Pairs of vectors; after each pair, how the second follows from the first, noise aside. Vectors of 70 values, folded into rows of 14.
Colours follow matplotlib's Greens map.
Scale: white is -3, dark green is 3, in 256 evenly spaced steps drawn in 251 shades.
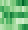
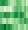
reversed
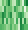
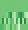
partly zeroed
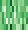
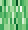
reversed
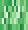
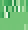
partly zeroed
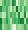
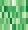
reversed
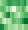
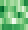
reversed
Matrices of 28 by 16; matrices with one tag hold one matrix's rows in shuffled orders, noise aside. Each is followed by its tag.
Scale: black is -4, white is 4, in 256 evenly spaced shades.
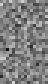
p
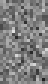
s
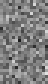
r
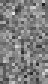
s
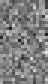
r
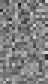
r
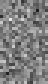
p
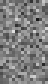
s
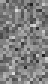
s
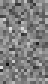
p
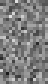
p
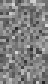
s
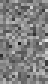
r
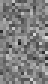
r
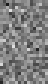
p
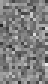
r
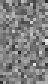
r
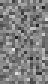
s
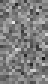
s
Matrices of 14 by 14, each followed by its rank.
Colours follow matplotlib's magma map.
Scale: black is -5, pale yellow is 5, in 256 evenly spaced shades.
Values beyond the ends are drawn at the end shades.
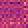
three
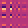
one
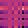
one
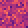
full rank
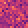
full rank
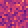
full rank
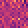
three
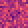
full rank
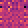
three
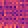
three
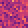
full rank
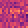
three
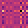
one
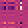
one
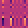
one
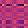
one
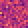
full rank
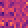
three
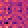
three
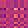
one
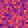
full rank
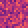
full rank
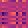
one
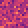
full rank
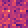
three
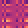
one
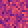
full rank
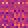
three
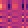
one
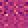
three
